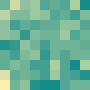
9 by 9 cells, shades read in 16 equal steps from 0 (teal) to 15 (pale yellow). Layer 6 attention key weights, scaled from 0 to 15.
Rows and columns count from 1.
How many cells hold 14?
0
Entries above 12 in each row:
0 0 0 0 0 0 0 1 1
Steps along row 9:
down up down down same up up same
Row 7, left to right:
5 7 6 3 3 10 4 0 10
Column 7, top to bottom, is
4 5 8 9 6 4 4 4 4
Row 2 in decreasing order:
11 9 8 7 7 7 5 4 3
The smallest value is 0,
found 4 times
